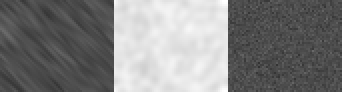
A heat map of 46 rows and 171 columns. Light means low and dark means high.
It is made of 1 by 3 panels. Panel 1,1: high, slanting down to the right, faint in contrast. Panel 1,2: very low, blotchy, faint in contrast. Panel 1,3: high, fine-grained, faint in contrast.
